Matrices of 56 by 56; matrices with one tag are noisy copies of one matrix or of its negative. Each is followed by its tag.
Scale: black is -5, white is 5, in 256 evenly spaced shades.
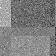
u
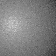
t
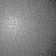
t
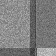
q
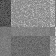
u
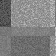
u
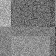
u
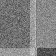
q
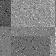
u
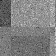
u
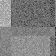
u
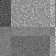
u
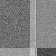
q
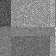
u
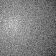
t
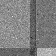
q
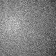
t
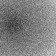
t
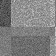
u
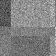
u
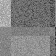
u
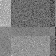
u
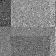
u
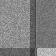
q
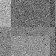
u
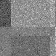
u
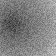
t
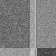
q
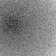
t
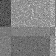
u
